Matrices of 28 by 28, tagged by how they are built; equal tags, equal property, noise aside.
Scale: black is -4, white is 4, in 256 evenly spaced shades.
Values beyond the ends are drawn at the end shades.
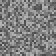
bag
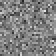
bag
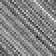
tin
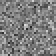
bag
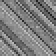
tin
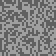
bag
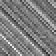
tin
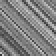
tin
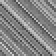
tin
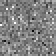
bag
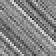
tin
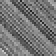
tin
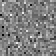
bag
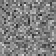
bag
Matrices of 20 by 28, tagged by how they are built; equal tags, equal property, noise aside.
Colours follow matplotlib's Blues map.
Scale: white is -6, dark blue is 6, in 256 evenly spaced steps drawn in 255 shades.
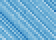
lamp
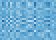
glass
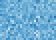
glass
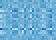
glass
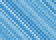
lamp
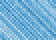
lamp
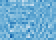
glass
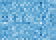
glass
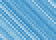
lamp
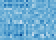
glass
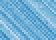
lamp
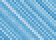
lamp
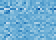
glass
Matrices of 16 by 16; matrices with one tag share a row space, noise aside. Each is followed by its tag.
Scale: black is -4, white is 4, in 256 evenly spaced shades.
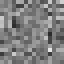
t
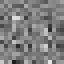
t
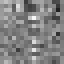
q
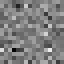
t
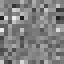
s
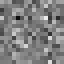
t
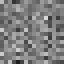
t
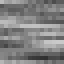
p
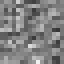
q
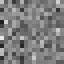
s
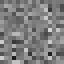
t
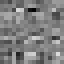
q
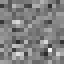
t
